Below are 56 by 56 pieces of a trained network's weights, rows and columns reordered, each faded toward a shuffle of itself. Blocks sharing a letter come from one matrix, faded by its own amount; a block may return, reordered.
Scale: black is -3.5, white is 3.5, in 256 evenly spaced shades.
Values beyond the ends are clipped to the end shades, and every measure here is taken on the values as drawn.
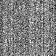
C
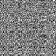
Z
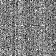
C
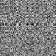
Z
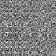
Z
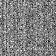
C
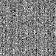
C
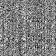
C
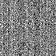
C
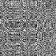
Z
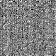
C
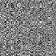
Z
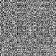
Z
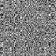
Z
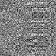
Z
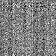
C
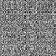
Z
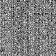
C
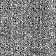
C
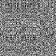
Z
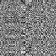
Z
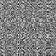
Z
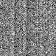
C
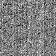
C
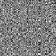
Z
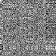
Z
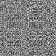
Z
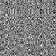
Z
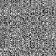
Z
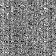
C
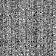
C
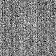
C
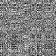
Z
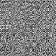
Z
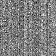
C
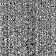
C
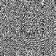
Z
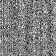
C
